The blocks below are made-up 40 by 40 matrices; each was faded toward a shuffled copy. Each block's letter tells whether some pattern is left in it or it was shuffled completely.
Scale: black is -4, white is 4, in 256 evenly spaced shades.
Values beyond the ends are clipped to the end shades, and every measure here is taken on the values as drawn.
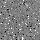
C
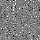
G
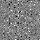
G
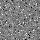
C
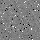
C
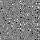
G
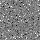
C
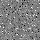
C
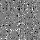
G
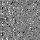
G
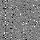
G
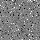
C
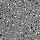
C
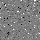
C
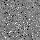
C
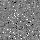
C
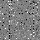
G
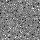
C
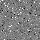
C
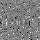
G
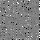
G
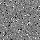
C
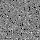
C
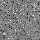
C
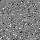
C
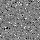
C
